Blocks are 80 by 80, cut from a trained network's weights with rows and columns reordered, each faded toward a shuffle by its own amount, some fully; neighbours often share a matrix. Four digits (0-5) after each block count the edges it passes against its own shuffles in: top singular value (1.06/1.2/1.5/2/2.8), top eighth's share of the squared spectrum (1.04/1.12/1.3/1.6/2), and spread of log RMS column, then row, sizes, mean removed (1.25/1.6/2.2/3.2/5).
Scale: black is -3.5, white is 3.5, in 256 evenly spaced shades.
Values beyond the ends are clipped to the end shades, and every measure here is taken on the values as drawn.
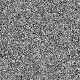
2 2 0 0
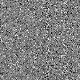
2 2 2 0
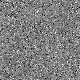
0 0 0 0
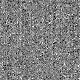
2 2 0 1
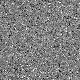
0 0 0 0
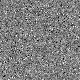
0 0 0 0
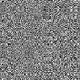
4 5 3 2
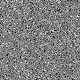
0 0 0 0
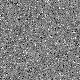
0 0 0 0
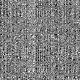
4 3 1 3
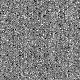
2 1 0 0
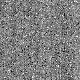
2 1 0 0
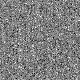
1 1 0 0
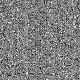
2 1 0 0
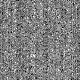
3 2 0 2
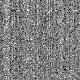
3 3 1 2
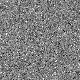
1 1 0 0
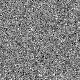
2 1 0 0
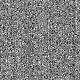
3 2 0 1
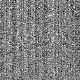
4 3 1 2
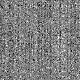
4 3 0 2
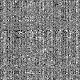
4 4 1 3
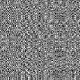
4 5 3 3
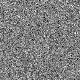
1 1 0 0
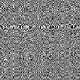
4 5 3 3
